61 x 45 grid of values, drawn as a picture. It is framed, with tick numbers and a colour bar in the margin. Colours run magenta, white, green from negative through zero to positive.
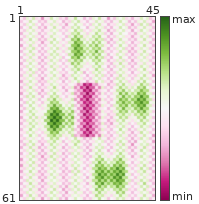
Odd patch: lower, in the centre. Stripes: upright, repeating 6 times. Average level on the scale: 50%. Ninth with the lowest average: centre. Slope: none. Histogram: bell-shaped. Seam: none. Bumps: four.
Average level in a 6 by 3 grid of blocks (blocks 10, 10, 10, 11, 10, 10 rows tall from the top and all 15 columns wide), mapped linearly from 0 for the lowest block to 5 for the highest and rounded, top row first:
2 4 2 | 2 4 2 | 3 0 5 | 5 0 3 | 2 3 3 | 2 4 4
